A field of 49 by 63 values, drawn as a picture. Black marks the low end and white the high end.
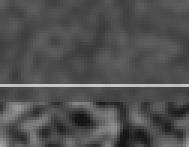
The values are skewed, with a long tail toward high values. Overall the values sit about 30% of the way up the scale. Row 29 differs from the rows beside it. There is no overall slope. The top part is calmer, up to a seam about 70% of the way down.
